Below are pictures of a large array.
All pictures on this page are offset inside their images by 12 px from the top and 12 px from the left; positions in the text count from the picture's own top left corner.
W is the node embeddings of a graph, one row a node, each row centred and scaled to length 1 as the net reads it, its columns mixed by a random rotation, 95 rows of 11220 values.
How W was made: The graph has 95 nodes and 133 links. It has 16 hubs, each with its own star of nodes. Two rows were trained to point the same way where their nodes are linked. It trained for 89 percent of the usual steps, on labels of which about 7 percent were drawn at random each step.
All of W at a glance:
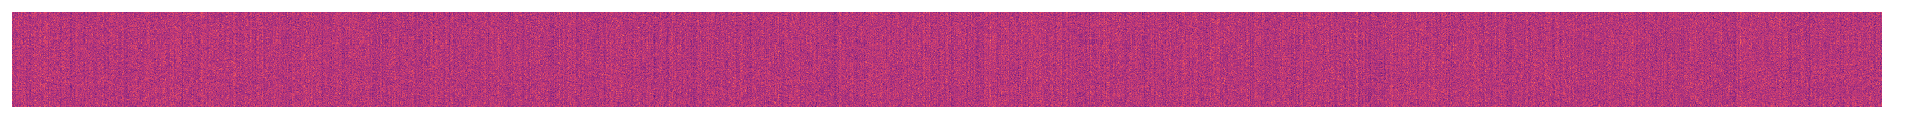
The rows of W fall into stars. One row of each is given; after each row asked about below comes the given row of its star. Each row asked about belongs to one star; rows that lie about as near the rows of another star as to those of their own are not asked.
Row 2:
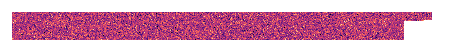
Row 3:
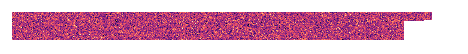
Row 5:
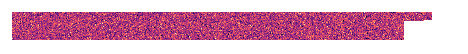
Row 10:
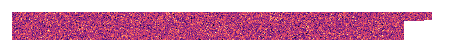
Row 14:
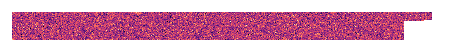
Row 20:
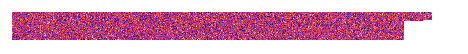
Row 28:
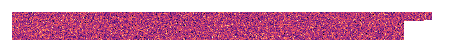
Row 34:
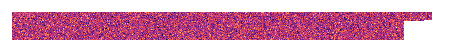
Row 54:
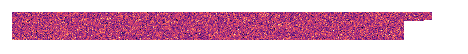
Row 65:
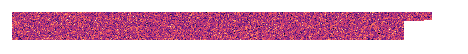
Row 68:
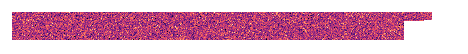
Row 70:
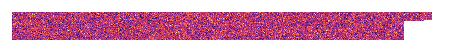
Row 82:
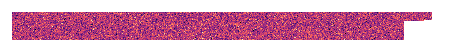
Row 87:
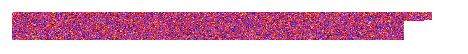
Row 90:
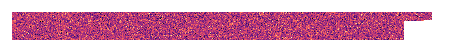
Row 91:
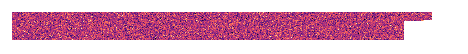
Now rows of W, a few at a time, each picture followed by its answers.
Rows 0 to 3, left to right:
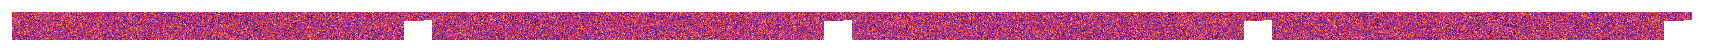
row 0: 65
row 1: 20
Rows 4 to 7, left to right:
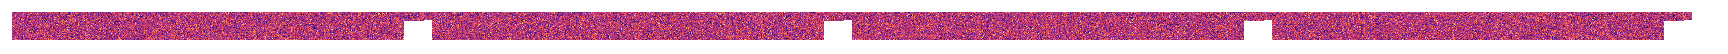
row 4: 20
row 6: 91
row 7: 10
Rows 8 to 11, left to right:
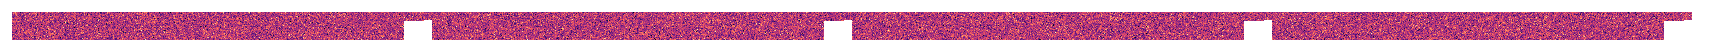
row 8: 5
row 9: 2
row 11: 14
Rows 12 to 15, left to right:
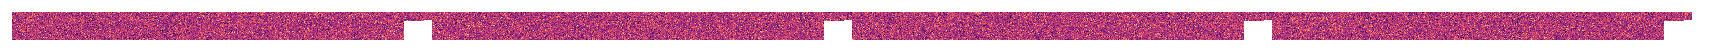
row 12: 70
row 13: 34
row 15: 28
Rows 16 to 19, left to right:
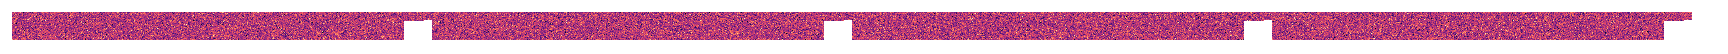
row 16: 3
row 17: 5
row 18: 70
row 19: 87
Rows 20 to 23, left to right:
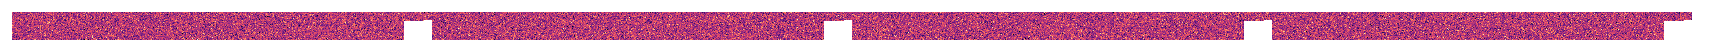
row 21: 91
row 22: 28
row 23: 70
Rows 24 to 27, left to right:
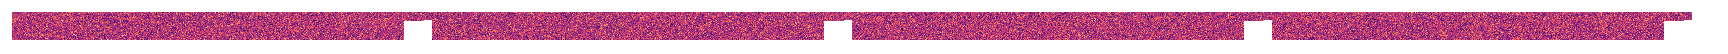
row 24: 2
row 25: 14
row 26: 54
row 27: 2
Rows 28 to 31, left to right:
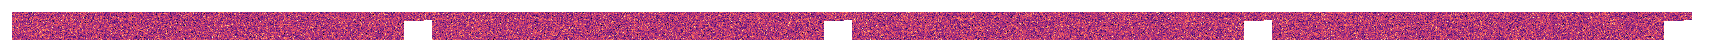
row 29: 87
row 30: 68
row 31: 68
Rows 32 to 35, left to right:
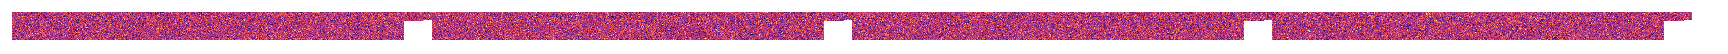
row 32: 20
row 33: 90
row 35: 10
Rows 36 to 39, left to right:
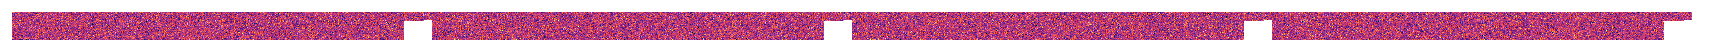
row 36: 82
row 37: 54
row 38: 68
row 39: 10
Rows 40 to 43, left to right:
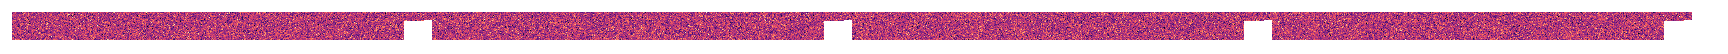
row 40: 91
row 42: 34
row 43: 5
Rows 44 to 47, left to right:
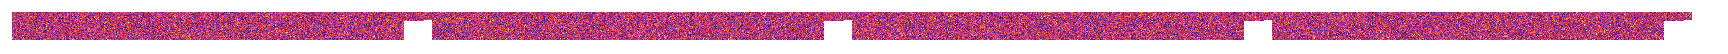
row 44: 91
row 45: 54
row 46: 87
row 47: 70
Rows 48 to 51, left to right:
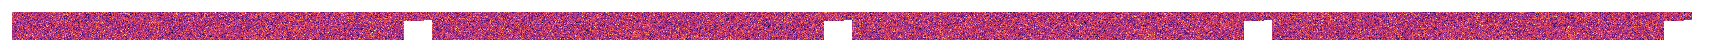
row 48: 2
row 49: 54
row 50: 82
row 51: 82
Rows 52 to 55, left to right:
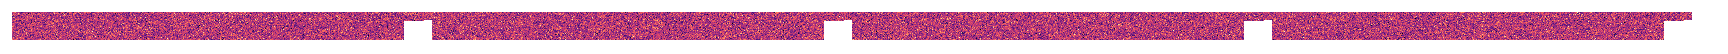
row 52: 87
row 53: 3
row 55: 70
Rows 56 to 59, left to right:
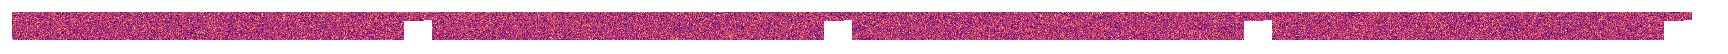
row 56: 87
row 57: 65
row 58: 20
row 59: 3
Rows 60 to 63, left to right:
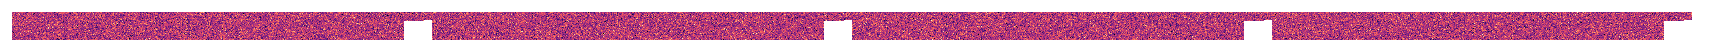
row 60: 70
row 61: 82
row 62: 54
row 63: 70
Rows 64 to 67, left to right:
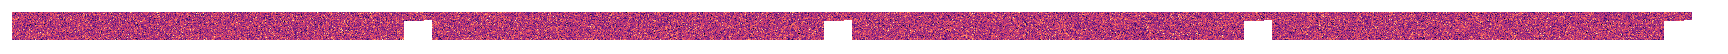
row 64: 20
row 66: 65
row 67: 82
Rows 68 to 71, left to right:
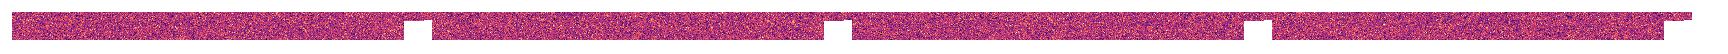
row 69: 68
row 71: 65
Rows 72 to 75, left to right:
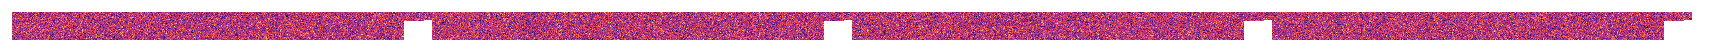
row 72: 28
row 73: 5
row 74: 5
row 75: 54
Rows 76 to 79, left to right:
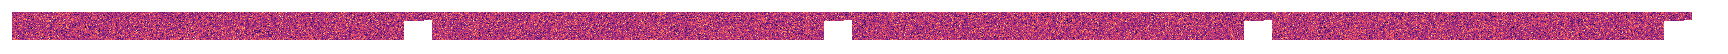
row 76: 90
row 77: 5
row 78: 82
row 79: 5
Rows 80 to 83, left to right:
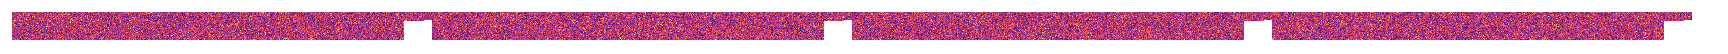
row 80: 90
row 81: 14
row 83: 28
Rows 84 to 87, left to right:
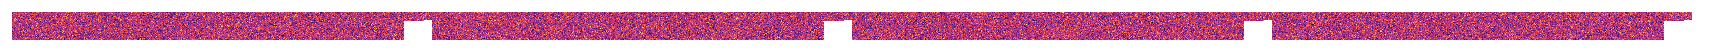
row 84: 14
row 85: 65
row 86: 14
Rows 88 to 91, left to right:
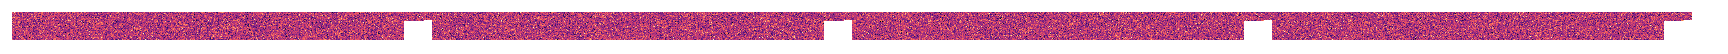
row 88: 3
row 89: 68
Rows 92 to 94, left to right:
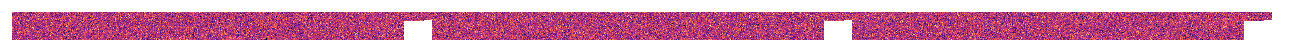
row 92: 65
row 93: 65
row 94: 2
